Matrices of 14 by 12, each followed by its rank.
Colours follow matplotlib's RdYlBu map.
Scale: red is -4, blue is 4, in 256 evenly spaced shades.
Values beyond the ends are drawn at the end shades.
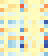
two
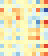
two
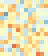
full rank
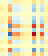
one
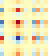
one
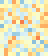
full rank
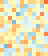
full rank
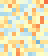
full rank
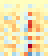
two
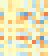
two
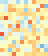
full rank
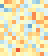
full rank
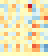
two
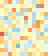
full rank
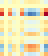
one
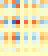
one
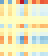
one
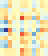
two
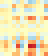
two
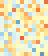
full rank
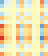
one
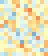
full rank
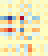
two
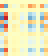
one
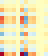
one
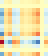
one
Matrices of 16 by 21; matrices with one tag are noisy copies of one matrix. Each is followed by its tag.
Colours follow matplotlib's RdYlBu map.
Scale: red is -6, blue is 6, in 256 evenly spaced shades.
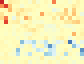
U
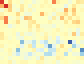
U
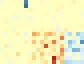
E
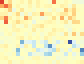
U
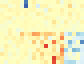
E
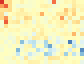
U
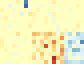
E
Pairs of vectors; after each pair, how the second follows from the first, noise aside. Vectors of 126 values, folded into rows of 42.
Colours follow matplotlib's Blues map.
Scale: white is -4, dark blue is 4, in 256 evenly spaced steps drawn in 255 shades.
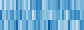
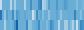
partly zeroed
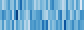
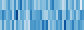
copied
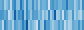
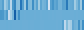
partly zeroed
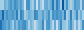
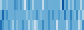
partly zeroed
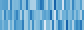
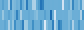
partly zeroed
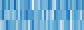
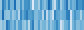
copied
